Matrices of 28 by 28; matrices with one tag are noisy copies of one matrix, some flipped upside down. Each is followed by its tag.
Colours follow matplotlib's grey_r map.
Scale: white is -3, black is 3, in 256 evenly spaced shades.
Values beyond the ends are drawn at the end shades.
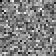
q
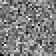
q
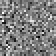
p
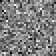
q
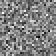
p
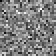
q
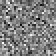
p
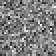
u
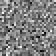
p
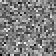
q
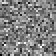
q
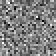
p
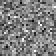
u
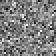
u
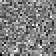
q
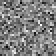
u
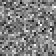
u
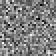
p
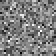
u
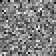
q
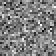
u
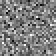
p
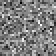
u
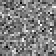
u
